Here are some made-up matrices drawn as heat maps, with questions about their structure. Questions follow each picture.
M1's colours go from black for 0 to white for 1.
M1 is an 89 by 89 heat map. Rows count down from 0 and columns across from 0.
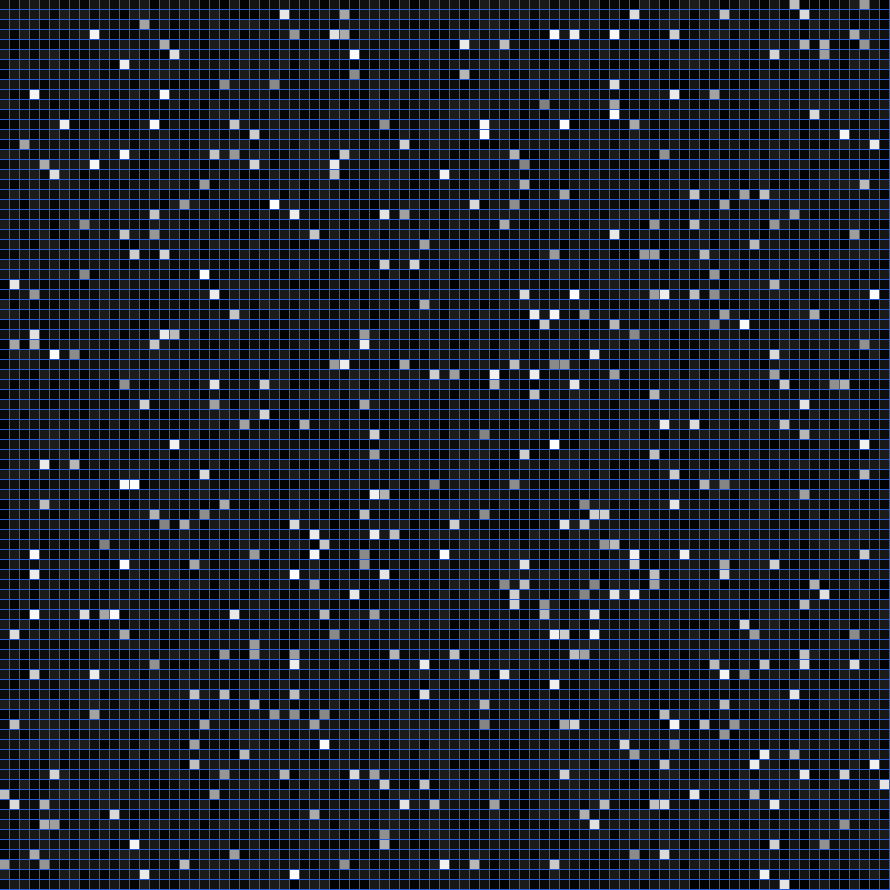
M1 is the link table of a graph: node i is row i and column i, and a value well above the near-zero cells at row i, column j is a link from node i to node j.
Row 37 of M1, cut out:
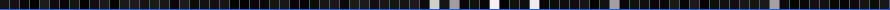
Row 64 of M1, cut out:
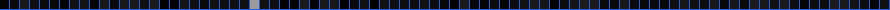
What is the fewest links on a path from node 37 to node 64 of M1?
4
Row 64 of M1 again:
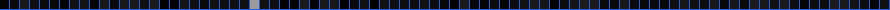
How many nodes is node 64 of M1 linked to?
1
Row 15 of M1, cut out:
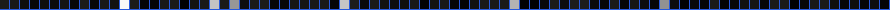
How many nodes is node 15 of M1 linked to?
6
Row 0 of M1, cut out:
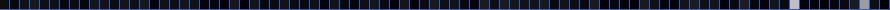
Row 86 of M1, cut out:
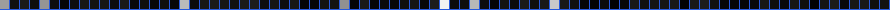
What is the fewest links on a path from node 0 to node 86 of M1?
1
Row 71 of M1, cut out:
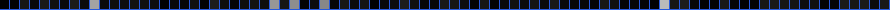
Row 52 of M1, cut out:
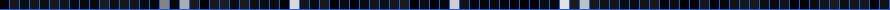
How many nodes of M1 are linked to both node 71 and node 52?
1
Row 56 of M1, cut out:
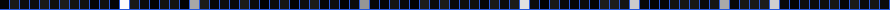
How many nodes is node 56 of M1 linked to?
7
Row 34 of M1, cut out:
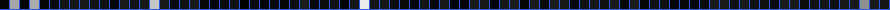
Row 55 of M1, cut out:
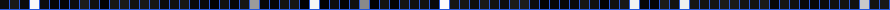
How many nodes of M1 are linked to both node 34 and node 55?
3
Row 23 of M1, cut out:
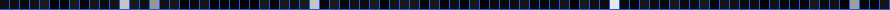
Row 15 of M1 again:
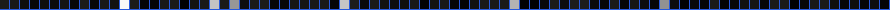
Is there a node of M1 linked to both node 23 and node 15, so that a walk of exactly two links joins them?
yes
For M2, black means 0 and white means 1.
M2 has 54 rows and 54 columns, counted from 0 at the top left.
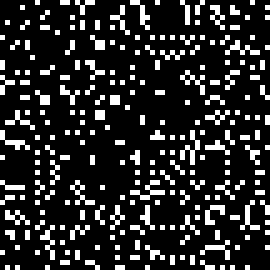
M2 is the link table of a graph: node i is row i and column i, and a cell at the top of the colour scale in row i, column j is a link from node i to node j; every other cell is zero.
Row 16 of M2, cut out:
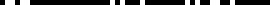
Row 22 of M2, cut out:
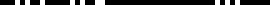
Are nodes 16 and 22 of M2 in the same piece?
yes
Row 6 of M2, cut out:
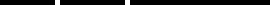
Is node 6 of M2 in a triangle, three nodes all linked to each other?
no
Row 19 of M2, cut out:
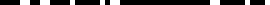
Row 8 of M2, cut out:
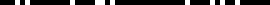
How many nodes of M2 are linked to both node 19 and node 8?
5
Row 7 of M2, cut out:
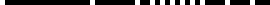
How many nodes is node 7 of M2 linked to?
11
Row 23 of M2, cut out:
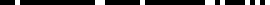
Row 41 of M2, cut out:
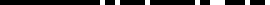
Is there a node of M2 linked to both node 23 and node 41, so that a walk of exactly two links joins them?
yes
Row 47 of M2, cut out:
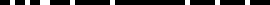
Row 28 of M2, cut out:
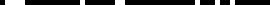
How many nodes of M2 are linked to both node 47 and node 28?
2
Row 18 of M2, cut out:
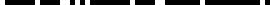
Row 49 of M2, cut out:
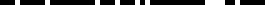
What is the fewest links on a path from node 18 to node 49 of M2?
3
